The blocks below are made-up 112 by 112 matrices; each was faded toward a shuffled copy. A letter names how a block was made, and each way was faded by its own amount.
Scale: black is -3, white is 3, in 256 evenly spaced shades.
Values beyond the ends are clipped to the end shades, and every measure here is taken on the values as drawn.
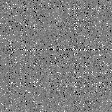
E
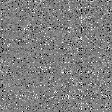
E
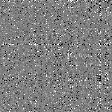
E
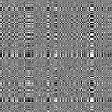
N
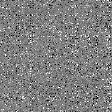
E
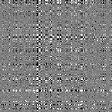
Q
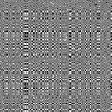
N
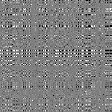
Q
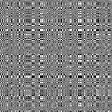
N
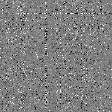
E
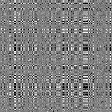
N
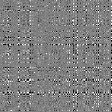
Q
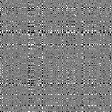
Q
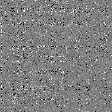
E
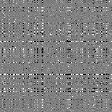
Q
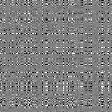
Q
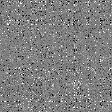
E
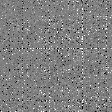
E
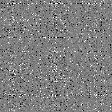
E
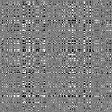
Q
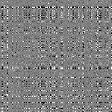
Q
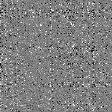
E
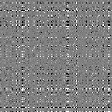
Q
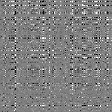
Q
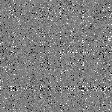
E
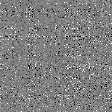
E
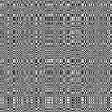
N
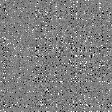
E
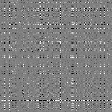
Q
